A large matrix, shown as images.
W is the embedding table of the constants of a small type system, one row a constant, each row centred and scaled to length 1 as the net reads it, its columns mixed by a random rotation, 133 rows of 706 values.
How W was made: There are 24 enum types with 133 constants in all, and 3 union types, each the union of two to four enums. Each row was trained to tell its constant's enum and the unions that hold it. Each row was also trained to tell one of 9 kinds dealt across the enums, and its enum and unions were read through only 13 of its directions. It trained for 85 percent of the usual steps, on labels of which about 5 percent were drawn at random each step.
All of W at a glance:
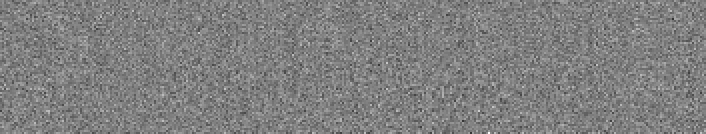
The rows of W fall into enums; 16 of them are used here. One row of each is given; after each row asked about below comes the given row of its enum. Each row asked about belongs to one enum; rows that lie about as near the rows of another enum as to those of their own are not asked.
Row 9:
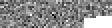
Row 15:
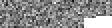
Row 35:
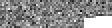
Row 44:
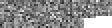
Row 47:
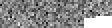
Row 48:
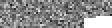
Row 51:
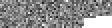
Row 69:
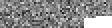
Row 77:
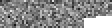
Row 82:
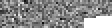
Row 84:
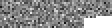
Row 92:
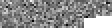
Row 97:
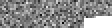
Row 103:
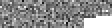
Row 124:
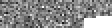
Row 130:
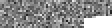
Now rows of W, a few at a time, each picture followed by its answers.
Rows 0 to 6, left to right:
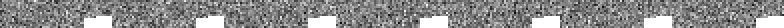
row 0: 124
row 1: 103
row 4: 48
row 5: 47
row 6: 47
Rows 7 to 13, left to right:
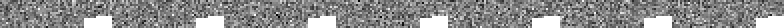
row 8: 51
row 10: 103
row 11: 97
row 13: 44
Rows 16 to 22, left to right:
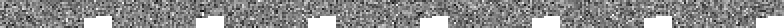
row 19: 77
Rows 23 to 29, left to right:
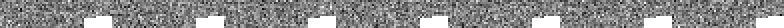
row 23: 124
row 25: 51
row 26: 82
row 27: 77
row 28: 51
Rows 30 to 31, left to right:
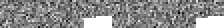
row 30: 44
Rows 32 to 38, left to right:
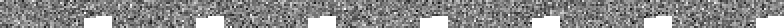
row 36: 48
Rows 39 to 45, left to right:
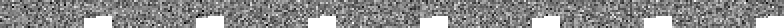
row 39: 77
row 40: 77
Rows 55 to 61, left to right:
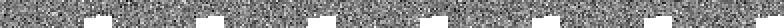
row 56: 9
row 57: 51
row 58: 130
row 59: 82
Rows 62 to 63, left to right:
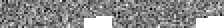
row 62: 15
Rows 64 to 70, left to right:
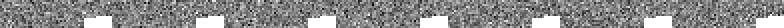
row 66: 9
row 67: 47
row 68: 130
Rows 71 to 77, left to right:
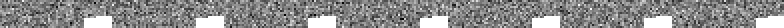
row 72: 51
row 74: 124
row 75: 77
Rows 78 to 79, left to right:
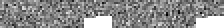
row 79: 48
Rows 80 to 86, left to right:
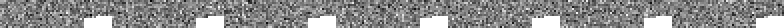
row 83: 47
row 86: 130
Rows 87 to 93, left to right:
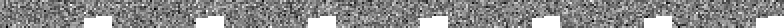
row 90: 44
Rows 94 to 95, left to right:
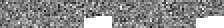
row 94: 35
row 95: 35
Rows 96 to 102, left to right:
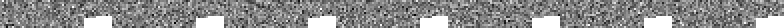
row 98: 97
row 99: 82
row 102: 84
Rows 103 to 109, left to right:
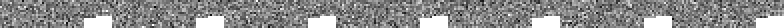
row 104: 48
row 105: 92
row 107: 44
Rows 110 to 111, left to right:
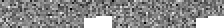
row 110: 35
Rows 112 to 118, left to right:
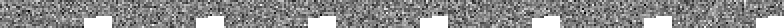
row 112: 69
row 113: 48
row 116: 82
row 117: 84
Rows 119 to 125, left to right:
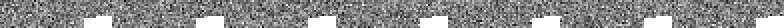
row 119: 103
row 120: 35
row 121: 35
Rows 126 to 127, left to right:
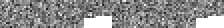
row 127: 82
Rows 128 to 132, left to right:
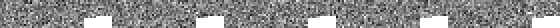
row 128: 47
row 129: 97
